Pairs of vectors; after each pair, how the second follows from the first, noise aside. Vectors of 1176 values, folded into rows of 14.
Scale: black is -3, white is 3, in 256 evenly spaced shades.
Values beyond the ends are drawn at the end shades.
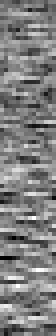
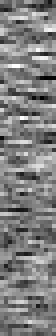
reversed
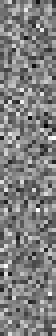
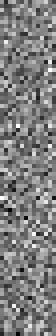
reversed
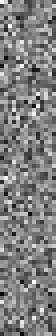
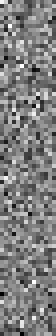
copied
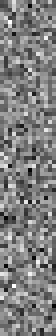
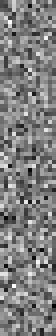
copied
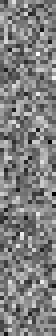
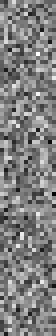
copied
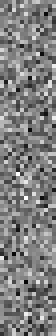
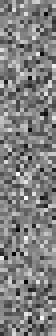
copied
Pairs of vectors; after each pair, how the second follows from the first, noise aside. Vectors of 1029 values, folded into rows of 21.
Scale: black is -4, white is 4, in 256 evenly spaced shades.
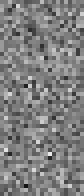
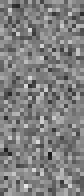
sign-scrambled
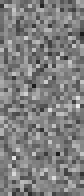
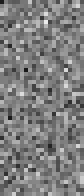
wrapped around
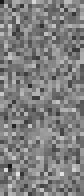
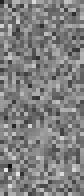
copied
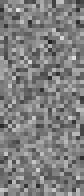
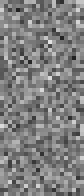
negated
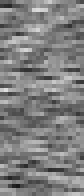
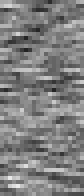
negated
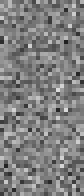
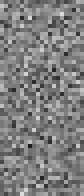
wrapped around
